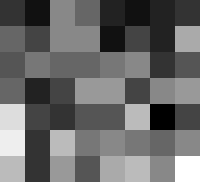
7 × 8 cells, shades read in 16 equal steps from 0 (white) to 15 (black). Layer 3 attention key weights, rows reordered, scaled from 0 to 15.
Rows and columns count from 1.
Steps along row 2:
up down same up down up down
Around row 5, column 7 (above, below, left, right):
7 9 4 11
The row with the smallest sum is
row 7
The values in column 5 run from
5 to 14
